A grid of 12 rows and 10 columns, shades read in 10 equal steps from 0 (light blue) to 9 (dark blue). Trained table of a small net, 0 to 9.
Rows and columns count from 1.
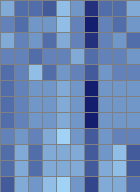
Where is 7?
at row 12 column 7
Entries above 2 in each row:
7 9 8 9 9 9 9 9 8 5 4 5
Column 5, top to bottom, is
1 1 2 4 3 2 2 2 0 2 2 0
